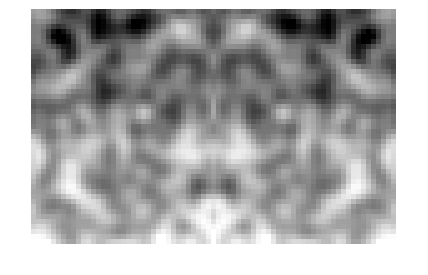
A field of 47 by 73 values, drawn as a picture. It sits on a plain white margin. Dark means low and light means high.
It is mirror symmetric from left to right. The texture is blotchy. The histogram is bell-shaped. No lone cell stands out from its neighbours. There is an overall slope up to the bottom.
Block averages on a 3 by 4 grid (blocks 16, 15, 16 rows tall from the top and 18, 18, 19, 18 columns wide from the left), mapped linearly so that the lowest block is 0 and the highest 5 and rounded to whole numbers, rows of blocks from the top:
0110
3333
5555
